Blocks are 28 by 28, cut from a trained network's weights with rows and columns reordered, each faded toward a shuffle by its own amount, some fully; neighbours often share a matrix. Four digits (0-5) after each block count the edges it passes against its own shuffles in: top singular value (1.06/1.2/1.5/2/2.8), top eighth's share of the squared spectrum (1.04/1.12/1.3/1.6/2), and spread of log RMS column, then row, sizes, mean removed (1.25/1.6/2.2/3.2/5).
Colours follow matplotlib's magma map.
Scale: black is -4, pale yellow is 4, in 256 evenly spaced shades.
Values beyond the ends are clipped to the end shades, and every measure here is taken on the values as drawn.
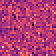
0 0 0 0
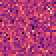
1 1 0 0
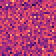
0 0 0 0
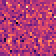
2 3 0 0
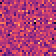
2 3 0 1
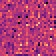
3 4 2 1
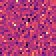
1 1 0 0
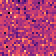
2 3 0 1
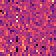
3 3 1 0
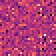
2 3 1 0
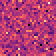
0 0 0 0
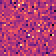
0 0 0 0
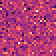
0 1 0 0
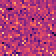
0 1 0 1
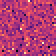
0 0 0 0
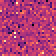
0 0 0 0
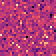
0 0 0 0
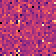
3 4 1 1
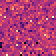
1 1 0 0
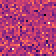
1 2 0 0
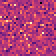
1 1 0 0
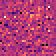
1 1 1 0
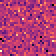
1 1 0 0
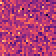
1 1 0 0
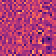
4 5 2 1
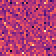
1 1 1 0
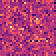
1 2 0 1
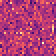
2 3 1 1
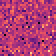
1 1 0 0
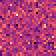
2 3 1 1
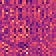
3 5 2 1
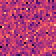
1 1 0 0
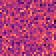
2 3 0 0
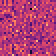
2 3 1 0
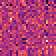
3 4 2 0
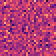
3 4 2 0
